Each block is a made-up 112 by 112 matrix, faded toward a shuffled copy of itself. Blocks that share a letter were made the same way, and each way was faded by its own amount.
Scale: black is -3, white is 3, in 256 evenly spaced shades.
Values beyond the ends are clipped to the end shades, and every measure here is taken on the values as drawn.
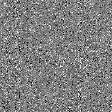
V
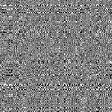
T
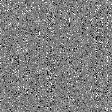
V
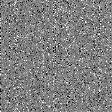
V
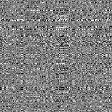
T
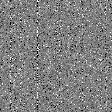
V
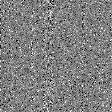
V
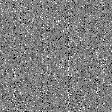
V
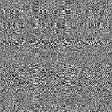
T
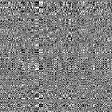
T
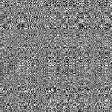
T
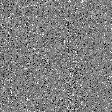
V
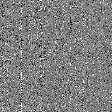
V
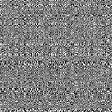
T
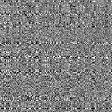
T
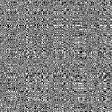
T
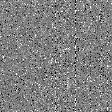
V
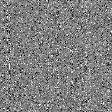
V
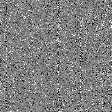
V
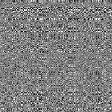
T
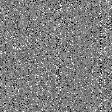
V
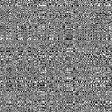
T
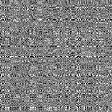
T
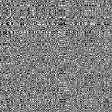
T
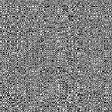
T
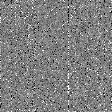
V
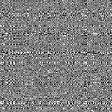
T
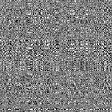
T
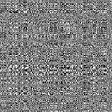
T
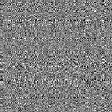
T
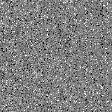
V
